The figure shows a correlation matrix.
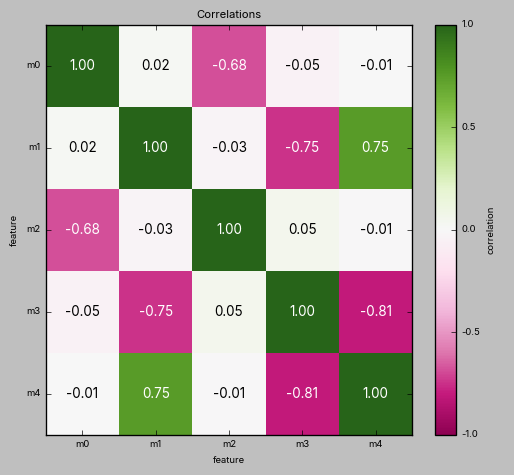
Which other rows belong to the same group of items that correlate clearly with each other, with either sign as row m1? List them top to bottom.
m3, m4
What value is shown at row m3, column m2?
0.05
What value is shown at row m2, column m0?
-0.68
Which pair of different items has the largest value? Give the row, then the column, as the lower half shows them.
m4, m1
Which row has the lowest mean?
m3
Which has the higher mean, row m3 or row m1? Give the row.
m1
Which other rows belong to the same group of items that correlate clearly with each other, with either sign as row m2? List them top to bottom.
m0
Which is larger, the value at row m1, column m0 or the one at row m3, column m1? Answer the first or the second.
the first
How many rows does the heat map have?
5
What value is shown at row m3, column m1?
-0.75
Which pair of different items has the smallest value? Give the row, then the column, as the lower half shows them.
m4, m3
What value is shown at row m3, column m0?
-0.05
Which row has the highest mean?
m1
